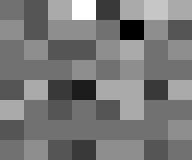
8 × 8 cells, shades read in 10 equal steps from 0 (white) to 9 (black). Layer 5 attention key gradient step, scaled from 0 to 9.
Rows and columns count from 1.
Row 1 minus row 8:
0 2 -3 -7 3 -1 -4 -2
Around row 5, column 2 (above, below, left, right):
5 5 6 7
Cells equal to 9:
1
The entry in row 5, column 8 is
3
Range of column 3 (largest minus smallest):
4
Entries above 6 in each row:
1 1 0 0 3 0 0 1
